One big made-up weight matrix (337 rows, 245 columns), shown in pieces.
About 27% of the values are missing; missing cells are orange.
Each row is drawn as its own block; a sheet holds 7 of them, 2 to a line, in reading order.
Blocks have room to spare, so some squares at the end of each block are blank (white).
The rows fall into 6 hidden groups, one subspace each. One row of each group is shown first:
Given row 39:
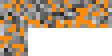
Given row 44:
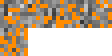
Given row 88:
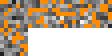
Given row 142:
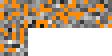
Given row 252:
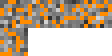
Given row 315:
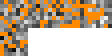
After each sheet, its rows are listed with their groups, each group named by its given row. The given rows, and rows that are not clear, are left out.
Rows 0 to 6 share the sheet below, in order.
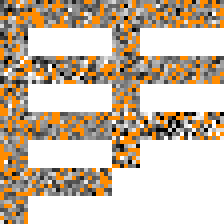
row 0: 39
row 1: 88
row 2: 44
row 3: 44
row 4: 44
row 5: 88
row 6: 252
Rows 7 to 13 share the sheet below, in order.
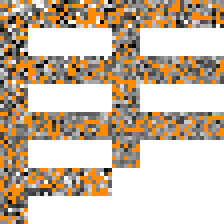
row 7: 88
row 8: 88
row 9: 88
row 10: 142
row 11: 44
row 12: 252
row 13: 142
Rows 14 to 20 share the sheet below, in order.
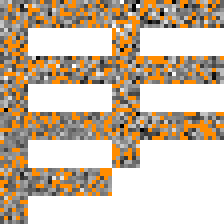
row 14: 44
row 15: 44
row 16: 252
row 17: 315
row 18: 39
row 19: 44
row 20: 44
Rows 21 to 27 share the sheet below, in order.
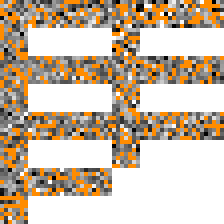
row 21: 39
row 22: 315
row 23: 88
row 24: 315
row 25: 44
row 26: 39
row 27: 44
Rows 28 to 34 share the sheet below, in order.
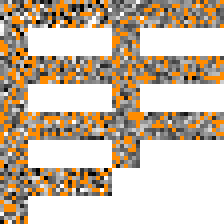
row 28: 39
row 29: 44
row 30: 315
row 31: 88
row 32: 252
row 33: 252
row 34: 88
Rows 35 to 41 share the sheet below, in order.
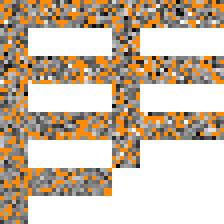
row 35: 252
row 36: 88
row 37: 39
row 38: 315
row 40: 252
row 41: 252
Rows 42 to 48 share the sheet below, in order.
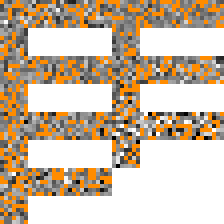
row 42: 252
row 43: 142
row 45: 142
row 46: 315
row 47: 252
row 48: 88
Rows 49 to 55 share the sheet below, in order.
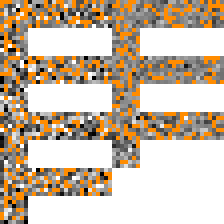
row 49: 315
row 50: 315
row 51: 44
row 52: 252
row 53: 39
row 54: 44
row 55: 252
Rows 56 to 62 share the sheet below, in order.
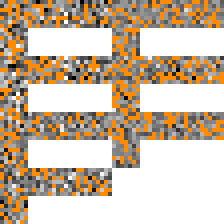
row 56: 88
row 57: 252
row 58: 88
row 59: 88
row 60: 315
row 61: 39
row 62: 39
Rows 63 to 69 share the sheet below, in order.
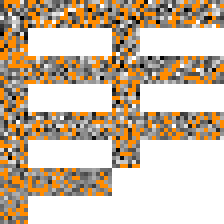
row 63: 39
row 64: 252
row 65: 88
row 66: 39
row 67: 315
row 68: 315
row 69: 44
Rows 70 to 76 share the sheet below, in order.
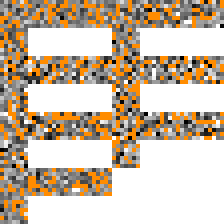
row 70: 315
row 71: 142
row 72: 44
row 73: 315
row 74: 315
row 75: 252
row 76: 142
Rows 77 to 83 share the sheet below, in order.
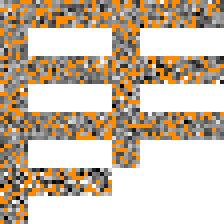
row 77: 39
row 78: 39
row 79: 44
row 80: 142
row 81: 39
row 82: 252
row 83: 39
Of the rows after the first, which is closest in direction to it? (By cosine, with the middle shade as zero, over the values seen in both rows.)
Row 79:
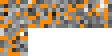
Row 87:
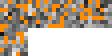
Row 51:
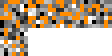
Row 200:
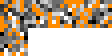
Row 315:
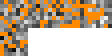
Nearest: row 200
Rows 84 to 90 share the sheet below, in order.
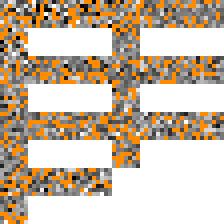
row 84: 142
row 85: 44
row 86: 142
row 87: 44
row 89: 252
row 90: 252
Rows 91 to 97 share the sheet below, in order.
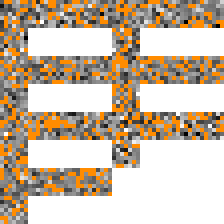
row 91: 39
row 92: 142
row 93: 88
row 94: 39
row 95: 252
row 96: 88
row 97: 44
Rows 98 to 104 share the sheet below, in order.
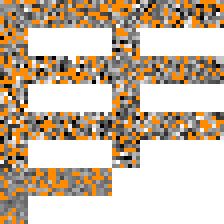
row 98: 315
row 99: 142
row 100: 315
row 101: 142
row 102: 88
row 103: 142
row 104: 44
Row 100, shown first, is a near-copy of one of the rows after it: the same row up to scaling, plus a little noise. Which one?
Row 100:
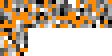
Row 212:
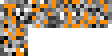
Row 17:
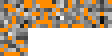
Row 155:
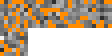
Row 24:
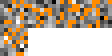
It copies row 24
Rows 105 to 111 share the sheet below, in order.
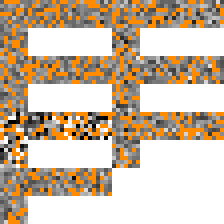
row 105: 88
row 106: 88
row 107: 315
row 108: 315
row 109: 88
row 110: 88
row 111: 252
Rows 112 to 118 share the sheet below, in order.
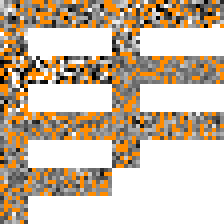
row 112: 39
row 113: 142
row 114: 39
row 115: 39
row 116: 142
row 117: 44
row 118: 44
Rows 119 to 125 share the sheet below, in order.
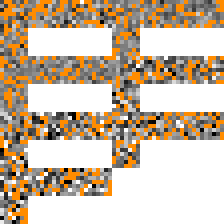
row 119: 88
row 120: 39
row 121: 252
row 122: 315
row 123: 315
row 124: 88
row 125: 88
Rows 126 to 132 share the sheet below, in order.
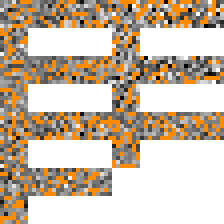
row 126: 88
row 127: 252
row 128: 88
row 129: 252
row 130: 88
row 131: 39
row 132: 39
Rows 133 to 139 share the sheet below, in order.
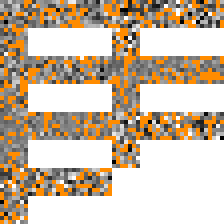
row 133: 252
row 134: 88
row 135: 88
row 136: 39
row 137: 39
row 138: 142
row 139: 39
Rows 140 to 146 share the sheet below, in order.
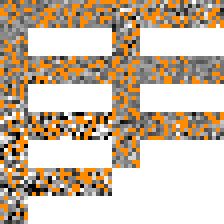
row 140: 88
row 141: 88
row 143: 88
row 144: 88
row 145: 88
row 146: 44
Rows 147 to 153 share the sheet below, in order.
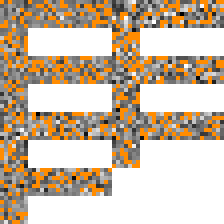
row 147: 315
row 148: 39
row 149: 315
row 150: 252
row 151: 252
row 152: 39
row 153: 252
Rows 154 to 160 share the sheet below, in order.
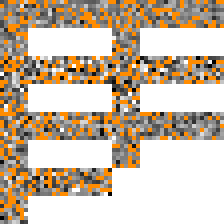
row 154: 44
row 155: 315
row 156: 39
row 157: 44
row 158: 315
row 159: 39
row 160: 142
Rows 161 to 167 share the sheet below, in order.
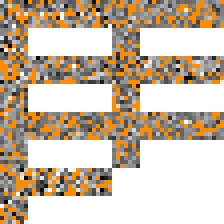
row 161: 315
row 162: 252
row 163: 252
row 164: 142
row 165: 142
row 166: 252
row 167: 315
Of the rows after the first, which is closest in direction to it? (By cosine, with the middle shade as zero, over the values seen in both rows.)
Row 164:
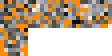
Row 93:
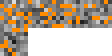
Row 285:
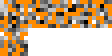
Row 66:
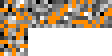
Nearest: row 66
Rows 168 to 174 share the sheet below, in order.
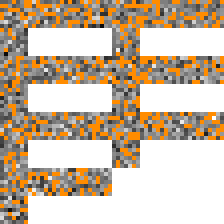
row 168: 252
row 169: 44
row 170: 142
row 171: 252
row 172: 39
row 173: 39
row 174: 142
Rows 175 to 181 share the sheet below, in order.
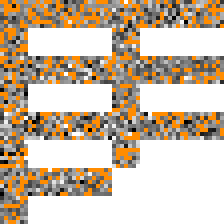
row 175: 88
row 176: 88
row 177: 39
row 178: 142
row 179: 142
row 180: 252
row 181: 39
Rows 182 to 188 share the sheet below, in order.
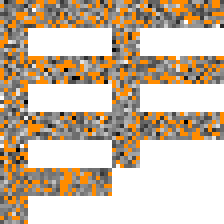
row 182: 142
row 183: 142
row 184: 142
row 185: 88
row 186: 44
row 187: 252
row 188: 44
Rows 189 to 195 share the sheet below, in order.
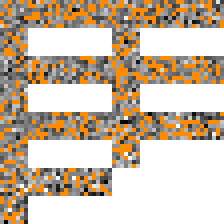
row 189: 252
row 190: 88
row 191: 44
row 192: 44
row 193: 88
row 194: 88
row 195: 252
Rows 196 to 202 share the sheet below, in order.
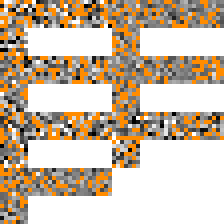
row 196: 142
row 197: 315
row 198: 315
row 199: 315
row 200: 39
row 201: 44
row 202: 315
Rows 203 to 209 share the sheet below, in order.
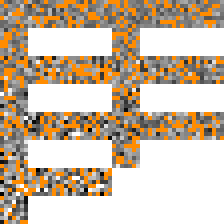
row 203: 44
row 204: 252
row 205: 315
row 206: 44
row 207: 142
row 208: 252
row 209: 252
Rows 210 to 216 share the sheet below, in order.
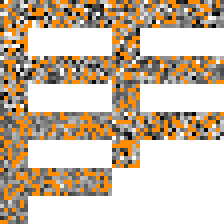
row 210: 142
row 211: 252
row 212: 315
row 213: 44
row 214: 39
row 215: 88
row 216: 315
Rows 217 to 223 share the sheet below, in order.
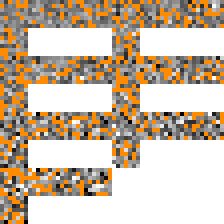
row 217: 142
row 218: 44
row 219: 88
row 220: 88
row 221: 252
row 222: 252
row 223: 252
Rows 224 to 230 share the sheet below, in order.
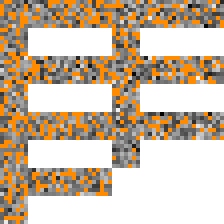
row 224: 315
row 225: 252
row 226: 315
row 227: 252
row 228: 39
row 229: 39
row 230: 252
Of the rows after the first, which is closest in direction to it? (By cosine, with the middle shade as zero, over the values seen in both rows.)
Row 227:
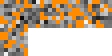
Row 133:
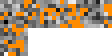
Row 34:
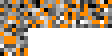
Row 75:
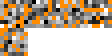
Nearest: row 75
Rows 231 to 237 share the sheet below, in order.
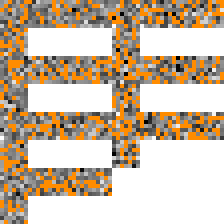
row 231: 252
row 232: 39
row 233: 315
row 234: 88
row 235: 39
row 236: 142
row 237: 88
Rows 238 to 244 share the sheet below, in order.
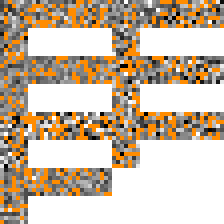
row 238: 39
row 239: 88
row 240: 88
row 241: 88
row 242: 252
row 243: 252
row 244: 142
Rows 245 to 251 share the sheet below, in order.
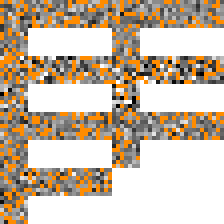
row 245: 39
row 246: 44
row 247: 315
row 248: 142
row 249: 44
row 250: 39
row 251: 44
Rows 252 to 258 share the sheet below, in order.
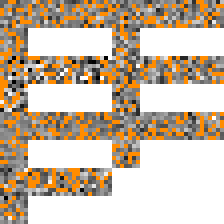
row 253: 88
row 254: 88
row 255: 315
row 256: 142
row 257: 44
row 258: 44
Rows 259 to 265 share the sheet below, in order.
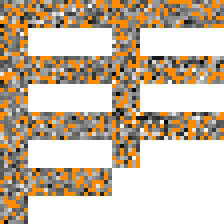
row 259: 39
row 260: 142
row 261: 39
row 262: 39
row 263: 44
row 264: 44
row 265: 252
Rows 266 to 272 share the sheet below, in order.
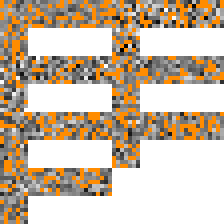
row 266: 39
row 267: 44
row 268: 252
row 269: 142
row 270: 39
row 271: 315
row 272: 252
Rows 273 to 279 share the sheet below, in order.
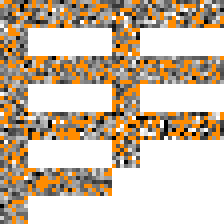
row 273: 44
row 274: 39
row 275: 315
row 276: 44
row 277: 44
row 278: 44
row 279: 315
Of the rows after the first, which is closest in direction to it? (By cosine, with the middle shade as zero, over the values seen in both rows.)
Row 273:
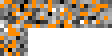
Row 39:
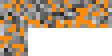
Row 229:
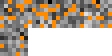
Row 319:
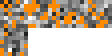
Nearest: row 39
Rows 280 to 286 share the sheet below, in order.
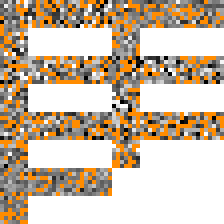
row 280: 39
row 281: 88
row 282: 252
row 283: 315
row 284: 252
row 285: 39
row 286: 44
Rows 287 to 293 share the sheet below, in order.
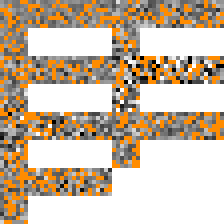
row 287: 39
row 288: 142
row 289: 39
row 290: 315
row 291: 44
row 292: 252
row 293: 88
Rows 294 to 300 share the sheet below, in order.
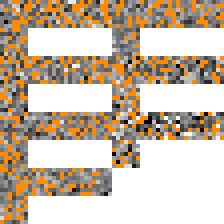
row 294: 252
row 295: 142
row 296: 252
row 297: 142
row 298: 44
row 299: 142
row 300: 142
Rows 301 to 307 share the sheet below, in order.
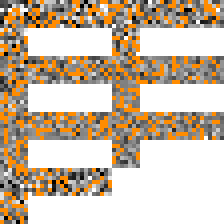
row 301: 44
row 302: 252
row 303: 44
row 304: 44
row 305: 315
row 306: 315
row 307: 39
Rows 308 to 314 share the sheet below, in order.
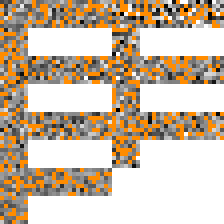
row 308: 44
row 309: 252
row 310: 252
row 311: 252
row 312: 39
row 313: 142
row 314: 88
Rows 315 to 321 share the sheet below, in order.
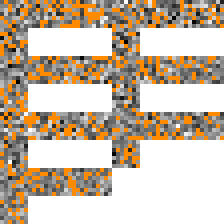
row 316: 88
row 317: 88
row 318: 142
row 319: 44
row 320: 142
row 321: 88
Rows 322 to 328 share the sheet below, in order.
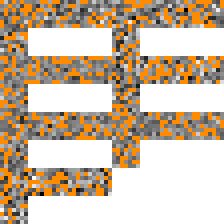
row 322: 315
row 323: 252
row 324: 142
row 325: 142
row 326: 44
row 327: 252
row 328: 142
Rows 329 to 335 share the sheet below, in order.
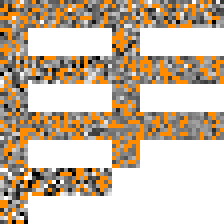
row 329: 39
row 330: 88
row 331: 39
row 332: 252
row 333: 252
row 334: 315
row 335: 315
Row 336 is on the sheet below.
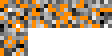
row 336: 88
